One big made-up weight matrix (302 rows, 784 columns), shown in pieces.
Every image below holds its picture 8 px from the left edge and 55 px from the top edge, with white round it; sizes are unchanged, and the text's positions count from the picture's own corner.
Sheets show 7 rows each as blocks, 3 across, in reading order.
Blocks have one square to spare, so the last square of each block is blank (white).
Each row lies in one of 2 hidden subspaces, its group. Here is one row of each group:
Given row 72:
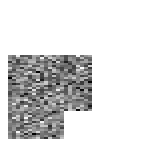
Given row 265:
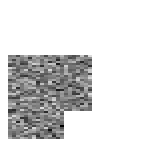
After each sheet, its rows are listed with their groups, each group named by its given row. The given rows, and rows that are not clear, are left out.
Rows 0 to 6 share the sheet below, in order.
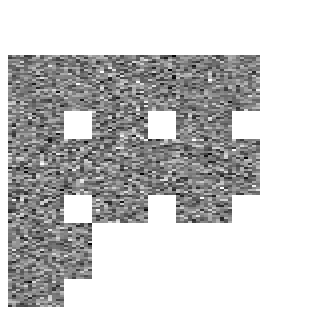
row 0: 265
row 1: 265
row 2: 72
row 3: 72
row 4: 265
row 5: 265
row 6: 265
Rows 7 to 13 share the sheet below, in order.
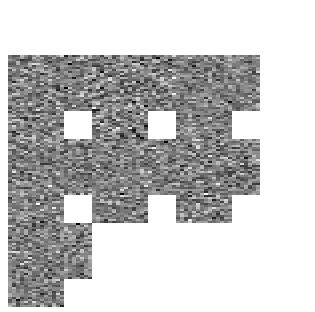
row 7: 265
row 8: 265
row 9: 72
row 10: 72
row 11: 265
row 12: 265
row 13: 72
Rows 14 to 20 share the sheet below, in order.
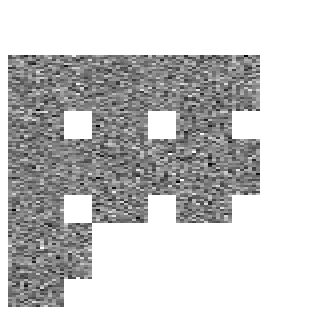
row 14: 265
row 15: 265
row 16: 72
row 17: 265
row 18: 265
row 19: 72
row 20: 72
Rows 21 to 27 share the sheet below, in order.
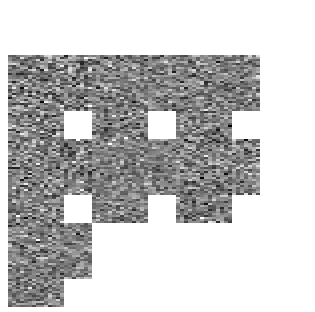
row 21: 72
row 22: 72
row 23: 265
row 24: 72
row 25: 265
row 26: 72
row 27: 72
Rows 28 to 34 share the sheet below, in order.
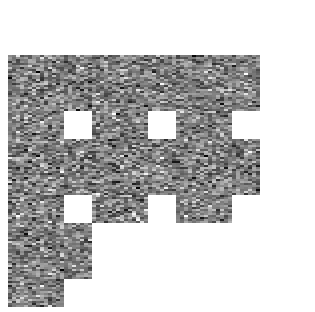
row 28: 72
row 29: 265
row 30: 265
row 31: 72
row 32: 265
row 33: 72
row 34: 72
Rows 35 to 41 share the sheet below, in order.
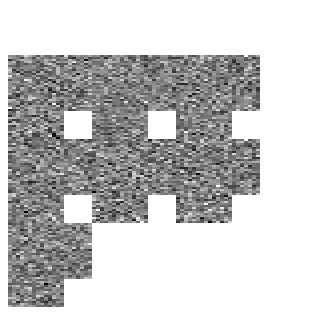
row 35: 265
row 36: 72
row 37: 72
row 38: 265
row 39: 265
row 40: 72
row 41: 265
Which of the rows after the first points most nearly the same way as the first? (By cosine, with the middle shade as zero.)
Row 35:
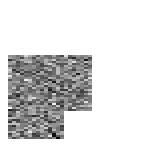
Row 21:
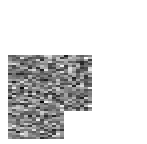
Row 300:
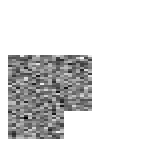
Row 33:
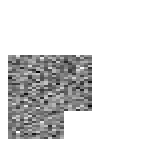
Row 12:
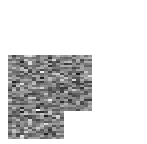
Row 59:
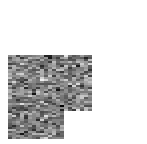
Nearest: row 12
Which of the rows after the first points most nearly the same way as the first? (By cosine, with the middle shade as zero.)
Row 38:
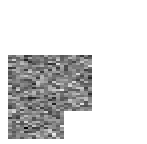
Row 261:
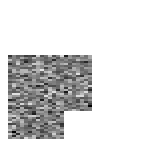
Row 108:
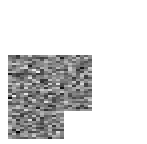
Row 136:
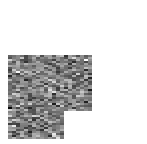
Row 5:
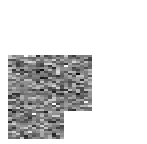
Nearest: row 136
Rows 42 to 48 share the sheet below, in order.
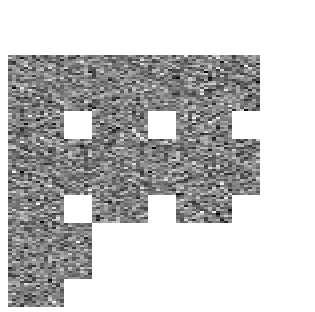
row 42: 72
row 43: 265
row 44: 72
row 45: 72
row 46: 265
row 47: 265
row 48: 265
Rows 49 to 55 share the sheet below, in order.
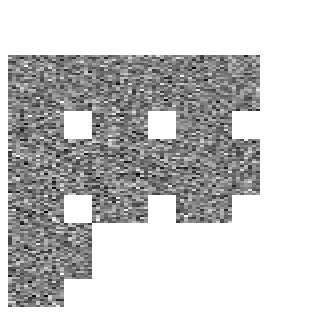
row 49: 72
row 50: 265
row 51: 72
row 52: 265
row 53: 265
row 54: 72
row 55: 265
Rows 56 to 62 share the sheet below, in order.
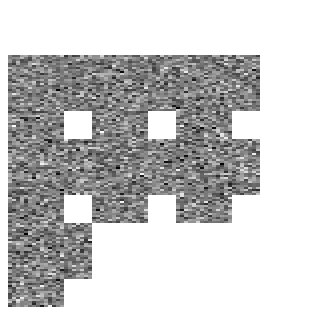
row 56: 265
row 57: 72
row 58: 265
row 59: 72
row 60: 265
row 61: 265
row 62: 72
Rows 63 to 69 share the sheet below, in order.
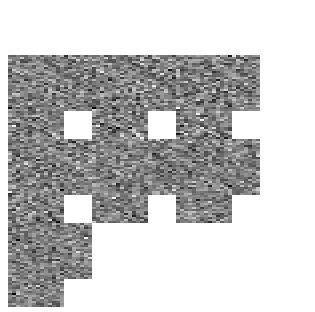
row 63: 265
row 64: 265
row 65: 265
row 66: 265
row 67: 265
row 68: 72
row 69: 265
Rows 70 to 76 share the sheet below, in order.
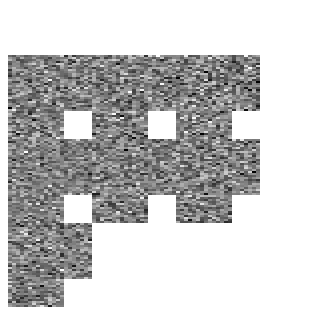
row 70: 265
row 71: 265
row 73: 72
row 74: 265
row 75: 265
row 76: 72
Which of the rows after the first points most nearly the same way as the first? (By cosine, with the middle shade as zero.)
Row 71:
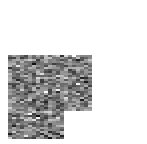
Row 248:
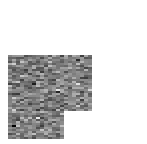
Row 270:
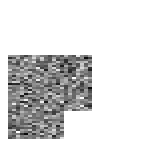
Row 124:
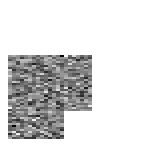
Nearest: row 124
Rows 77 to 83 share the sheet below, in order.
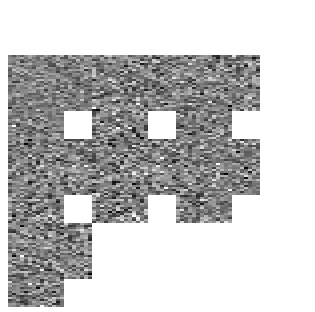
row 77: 265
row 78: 265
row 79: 72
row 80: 265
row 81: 265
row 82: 265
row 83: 72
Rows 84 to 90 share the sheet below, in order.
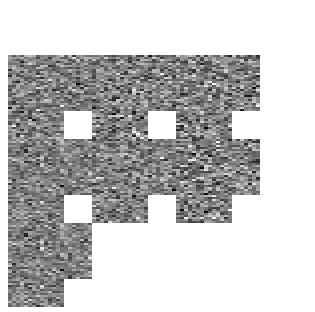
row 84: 265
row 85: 265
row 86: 265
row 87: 72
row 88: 265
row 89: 265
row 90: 72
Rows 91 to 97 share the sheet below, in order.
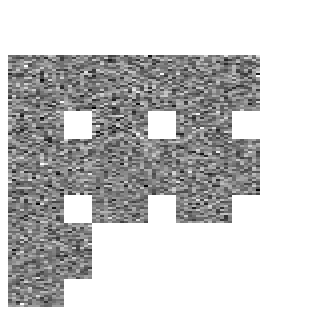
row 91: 72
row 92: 265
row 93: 265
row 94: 72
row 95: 72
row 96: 72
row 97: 265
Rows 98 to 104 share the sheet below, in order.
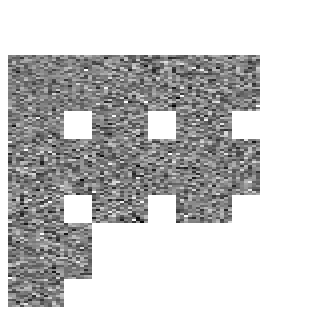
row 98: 265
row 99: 72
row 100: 72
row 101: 72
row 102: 265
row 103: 72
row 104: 265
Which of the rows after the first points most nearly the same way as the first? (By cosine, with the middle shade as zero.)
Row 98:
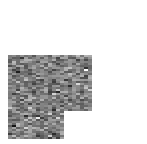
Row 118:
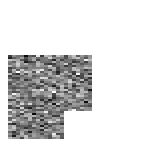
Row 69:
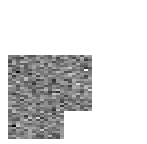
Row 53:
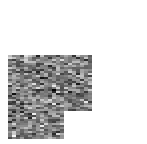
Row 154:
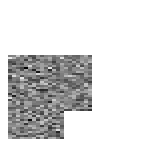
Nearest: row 69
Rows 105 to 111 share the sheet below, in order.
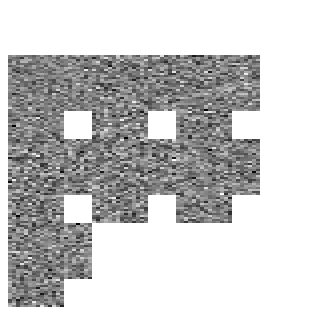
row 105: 265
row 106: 72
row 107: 265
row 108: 72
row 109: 265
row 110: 265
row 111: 72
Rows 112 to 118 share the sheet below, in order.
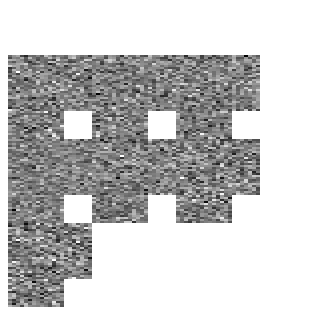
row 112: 265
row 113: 265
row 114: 72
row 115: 265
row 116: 72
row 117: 265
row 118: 265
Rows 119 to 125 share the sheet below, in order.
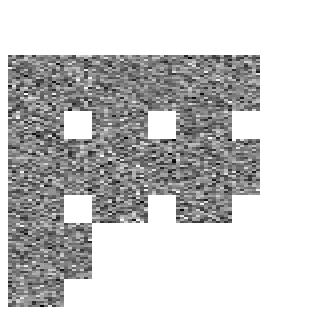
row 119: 265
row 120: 72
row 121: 72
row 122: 72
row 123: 265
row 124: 265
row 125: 72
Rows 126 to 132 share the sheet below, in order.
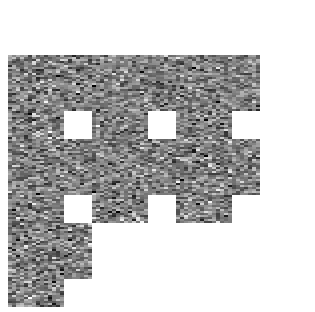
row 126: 265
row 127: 265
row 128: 72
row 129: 265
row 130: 265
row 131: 72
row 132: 265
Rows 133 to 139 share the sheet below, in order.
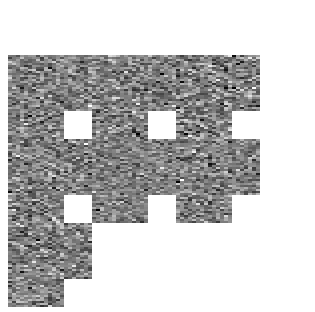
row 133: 72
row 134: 265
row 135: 265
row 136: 265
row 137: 265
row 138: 72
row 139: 72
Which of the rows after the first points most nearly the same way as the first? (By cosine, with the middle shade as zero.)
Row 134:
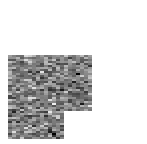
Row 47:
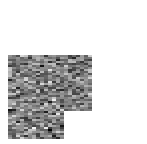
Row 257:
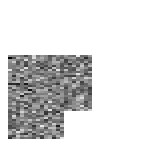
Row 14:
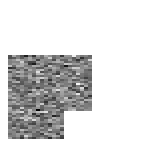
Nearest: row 47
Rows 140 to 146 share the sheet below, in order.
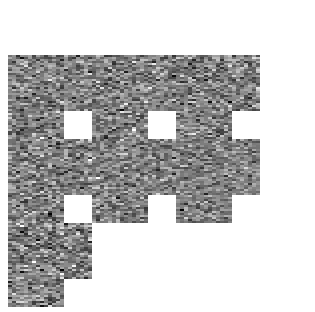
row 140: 72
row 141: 265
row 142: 72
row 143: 265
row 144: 265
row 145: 265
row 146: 72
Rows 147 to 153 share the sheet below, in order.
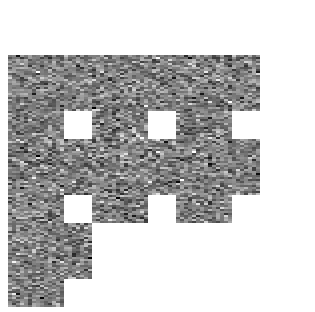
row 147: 72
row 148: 265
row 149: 72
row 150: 72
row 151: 265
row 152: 72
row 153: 265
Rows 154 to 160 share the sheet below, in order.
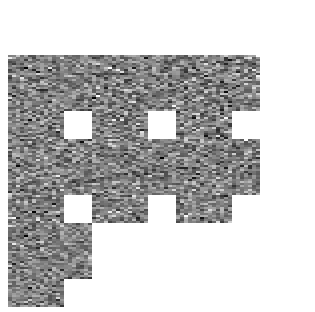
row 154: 72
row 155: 72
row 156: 265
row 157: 265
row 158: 265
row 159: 72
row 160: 72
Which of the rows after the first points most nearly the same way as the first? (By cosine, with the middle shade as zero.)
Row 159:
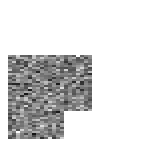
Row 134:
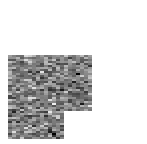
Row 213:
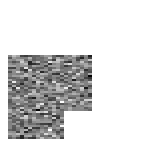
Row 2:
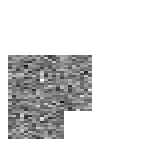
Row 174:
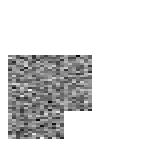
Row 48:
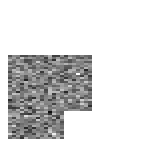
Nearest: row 2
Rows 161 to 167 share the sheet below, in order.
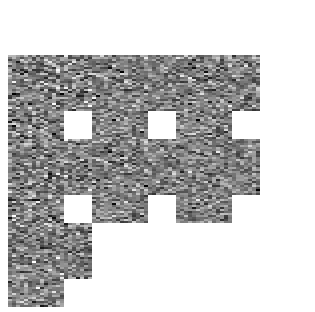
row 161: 265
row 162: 72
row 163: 72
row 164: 265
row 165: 72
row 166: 72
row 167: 72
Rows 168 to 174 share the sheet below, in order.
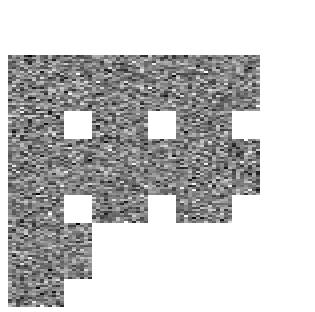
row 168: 265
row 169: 265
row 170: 72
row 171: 265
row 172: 72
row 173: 72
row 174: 72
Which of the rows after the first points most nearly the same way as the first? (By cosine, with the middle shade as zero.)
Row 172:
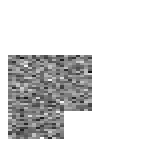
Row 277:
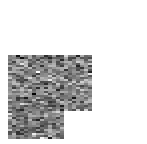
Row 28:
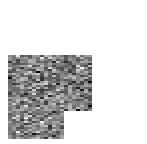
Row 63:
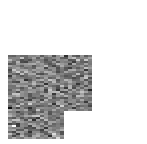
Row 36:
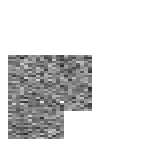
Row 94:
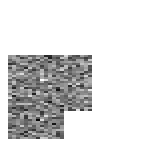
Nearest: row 277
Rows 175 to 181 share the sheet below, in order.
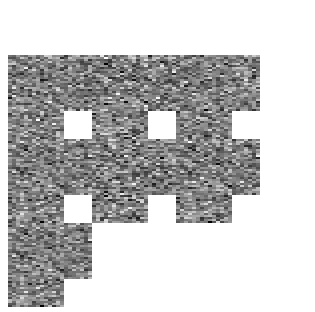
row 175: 72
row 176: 72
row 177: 265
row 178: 72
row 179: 265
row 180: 72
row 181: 72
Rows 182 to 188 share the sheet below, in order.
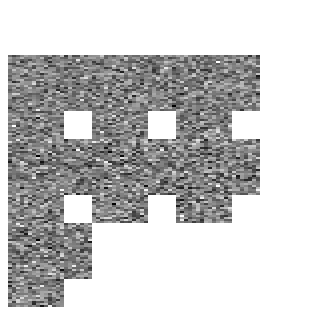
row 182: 265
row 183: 72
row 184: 265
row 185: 72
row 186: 72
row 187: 265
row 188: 72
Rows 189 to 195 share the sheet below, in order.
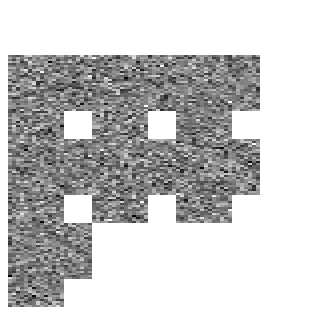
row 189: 265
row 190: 72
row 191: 72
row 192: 72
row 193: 265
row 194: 265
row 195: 265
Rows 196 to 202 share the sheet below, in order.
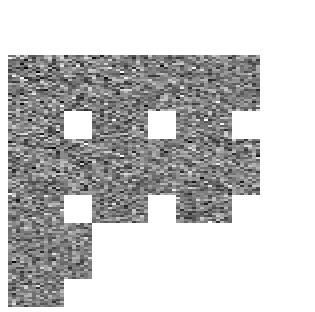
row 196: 72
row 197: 72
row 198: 72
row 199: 265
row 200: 72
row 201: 72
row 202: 265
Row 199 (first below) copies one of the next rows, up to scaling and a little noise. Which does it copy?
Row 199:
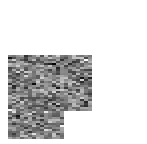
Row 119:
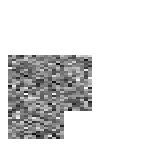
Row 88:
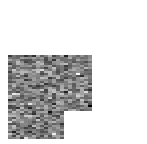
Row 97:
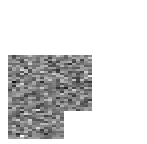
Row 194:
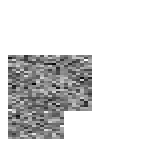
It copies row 194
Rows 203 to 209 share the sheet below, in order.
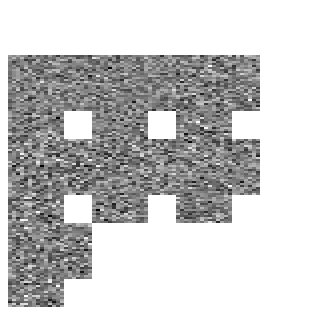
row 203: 265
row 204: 72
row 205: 265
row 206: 265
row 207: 265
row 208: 72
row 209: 265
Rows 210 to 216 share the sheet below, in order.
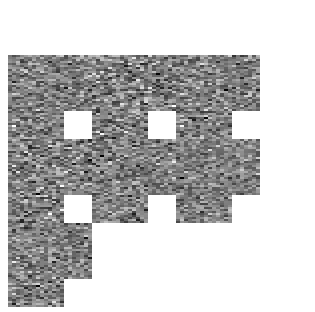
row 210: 265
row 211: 265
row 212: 265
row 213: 265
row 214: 265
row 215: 265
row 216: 265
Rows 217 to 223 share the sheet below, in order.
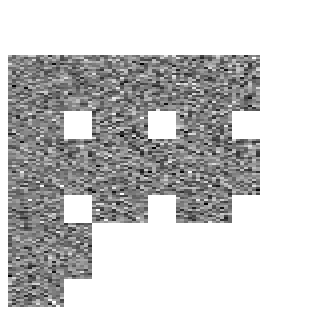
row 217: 265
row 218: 265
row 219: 72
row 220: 72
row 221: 265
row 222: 72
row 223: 265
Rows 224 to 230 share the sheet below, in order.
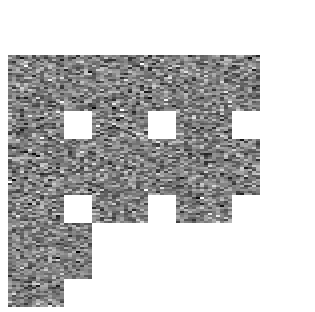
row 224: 72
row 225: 265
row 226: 265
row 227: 72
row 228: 265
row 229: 265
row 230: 265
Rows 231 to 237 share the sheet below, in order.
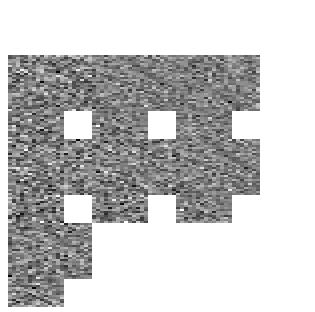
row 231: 265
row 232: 265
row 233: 72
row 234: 72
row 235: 72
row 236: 265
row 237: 265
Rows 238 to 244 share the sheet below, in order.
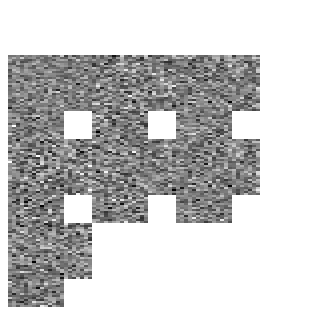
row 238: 265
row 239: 265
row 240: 72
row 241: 72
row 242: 72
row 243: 72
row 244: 72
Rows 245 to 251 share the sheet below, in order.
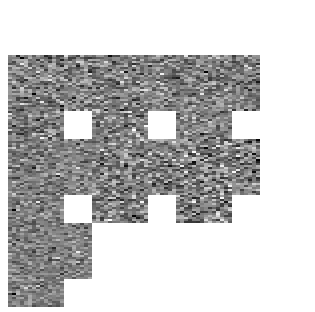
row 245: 72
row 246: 265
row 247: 72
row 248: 265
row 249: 265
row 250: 265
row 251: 265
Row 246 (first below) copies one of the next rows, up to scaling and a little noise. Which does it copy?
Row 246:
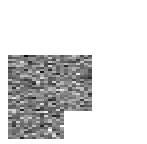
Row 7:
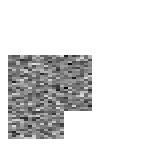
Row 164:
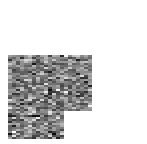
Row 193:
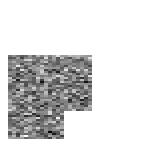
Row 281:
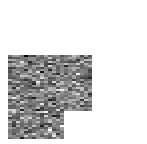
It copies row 281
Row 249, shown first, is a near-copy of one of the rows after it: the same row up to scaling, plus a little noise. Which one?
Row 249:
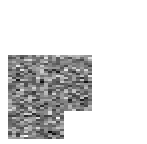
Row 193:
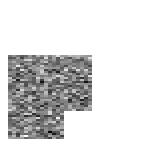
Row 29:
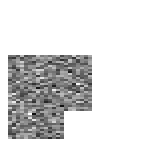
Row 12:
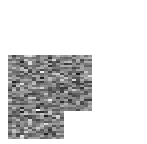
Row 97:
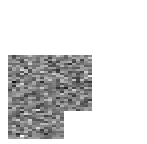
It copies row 193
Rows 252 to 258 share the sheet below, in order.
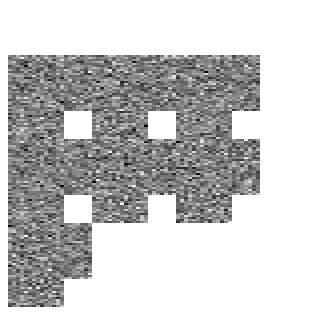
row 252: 72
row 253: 265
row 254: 72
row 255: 72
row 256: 72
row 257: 72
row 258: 72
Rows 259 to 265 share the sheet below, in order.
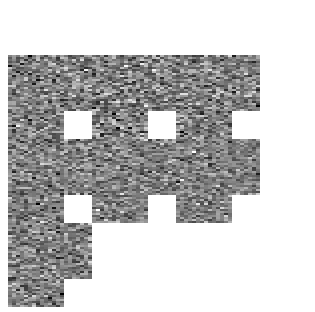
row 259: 265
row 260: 265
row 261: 265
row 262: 72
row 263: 265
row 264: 72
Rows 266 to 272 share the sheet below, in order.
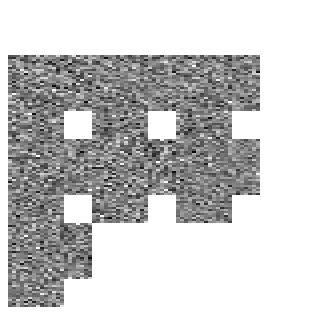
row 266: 265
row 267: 72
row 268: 72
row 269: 72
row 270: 72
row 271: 72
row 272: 72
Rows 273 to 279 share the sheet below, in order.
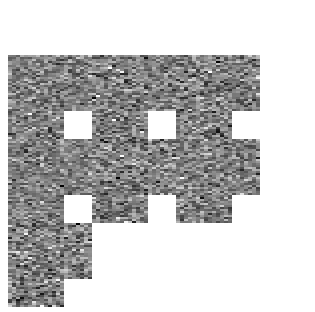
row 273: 265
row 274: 72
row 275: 265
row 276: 72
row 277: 72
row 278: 265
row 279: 72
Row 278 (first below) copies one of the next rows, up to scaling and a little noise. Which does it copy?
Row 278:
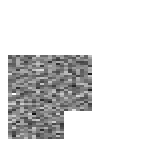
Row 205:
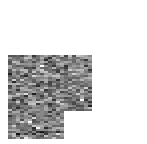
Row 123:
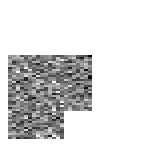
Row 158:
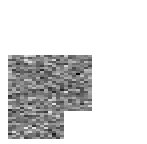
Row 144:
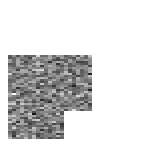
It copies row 144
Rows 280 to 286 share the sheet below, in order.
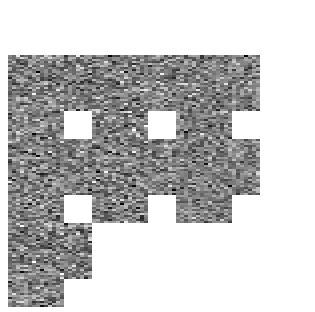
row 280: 72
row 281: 265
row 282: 72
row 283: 72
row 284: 72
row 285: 72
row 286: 72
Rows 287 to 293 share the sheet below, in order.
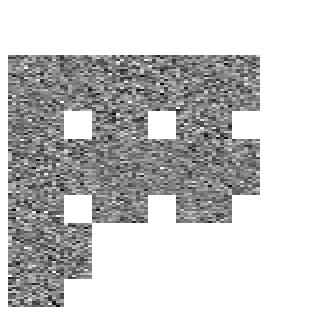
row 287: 72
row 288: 265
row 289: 265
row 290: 265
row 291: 265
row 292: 72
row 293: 265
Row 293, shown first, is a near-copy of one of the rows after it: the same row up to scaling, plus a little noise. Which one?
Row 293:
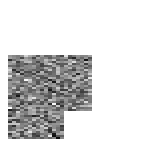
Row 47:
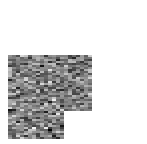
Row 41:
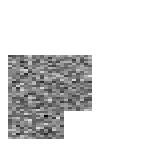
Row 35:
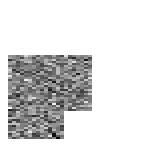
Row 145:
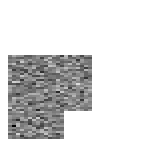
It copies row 35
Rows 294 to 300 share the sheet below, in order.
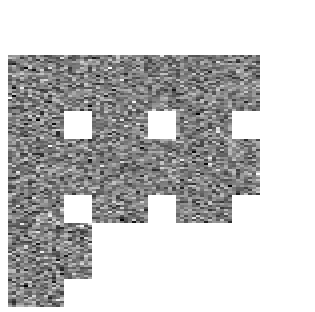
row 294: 72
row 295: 72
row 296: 265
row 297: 265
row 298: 265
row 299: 72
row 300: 265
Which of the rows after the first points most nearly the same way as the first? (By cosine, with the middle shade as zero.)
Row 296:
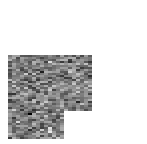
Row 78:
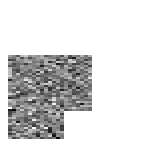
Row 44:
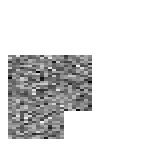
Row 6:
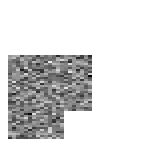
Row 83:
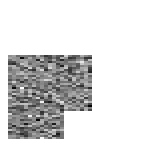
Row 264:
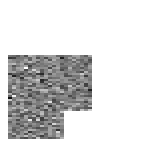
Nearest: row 6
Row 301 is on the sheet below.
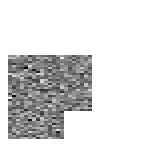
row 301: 72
